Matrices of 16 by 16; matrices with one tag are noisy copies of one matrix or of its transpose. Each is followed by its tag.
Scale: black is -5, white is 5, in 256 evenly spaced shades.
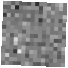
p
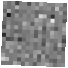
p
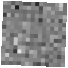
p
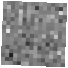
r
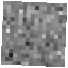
r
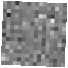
p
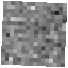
r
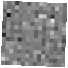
p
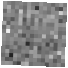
r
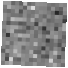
r
